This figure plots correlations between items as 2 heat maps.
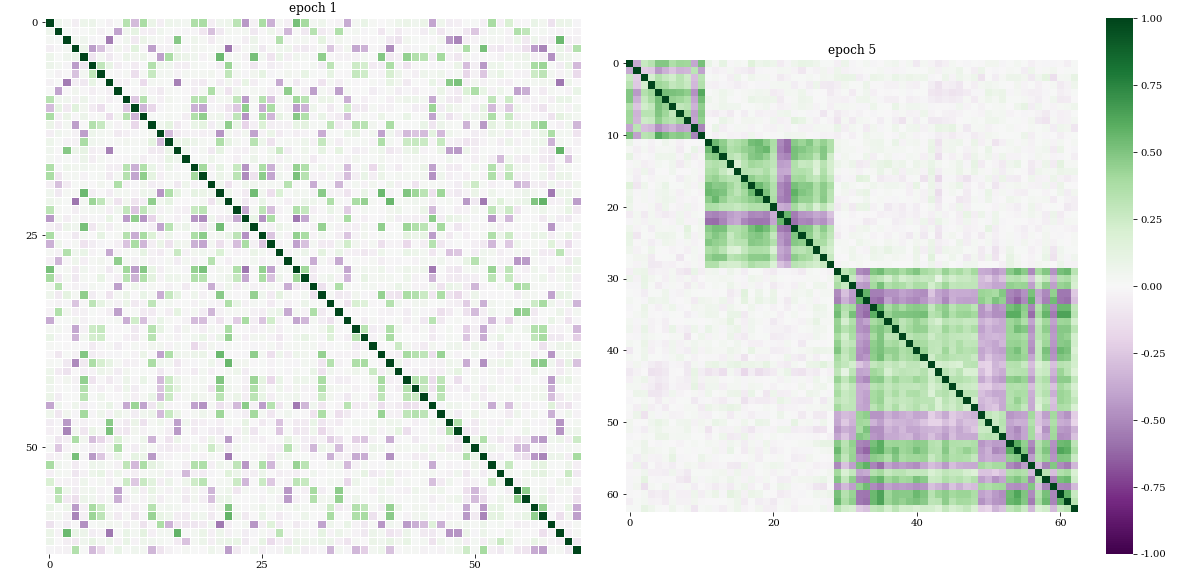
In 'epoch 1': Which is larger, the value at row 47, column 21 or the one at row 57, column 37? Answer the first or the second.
the second
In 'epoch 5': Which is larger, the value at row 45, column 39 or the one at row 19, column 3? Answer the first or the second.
the first
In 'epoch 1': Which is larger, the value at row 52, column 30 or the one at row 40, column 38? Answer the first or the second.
the first
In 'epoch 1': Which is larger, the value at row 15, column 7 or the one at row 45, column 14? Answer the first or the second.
the second
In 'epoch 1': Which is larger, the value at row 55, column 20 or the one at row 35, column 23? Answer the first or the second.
the second
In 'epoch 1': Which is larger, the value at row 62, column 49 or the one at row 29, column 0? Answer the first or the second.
the second
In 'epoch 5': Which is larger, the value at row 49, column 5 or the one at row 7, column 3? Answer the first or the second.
the second
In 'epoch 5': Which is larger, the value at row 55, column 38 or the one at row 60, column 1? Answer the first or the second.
the first
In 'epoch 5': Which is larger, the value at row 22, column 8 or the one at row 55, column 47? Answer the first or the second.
the second
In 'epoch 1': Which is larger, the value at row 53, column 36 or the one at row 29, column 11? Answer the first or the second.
the second
